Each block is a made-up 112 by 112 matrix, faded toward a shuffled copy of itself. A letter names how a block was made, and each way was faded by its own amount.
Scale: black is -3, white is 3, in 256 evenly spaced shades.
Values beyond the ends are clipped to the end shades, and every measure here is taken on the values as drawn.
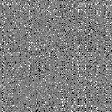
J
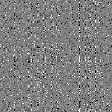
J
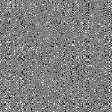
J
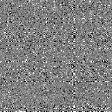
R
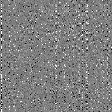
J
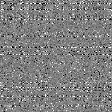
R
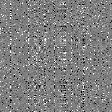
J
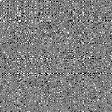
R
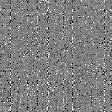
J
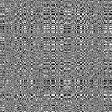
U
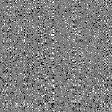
J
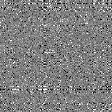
R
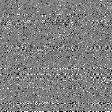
R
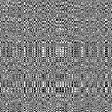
U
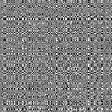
U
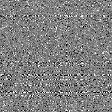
R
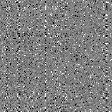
J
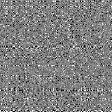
R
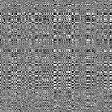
U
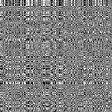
U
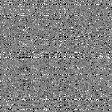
R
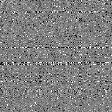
R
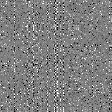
J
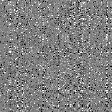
J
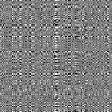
U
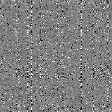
J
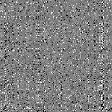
J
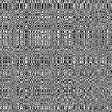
U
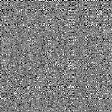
R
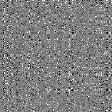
J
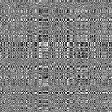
U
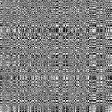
U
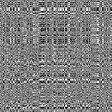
U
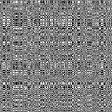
U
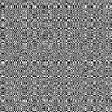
U
